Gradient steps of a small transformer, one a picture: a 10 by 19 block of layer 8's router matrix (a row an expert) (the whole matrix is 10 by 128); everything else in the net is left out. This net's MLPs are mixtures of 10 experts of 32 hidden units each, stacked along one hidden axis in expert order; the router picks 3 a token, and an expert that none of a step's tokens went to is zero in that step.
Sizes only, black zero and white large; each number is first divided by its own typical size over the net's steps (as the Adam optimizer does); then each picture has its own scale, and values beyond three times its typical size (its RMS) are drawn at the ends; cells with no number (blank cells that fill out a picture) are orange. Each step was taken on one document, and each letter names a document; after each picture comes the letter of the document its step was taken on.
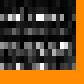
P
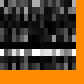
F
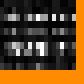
P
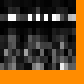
P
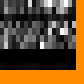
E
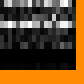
E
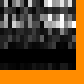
E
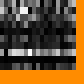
F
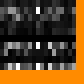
P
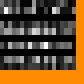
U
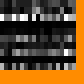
F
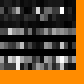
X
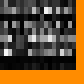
E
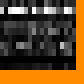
E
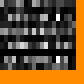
U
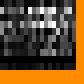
E
